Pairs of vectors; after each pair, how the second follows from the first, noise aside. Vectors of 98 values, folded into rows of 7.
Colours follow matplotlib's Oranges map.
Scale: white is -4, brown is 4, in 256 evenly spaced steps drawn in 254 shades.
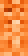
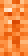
negated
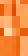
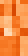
copied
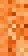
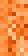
copied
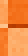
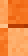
copied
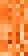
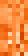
negated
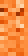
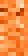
copied
